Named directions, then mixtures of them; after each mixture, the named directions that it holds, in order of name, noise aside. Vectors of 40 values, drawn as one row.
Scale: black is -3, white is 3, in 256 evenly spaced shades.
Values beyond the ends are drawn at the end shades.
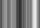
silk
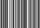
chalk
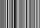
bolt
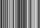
chalk, silk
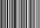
bolt, chalk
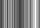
bolt, silk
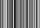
bolt, chalk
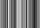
bolt, chalk, silk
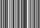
chalk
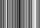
bolt, silk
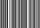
bolt, chalk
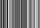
bolt, chalk, silk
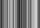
chalk, silk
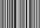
bolt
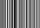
bolt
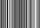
bolt, chalk, silk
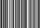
chalk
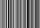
bolt, chalk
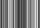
chalk, silk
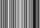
chalk, silk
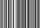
bolt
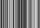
chalk, silk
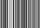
chalk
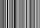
bolt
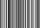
bolt, chalk, silk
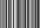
bolt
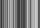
chalk, silk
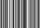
chalk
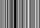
bolt
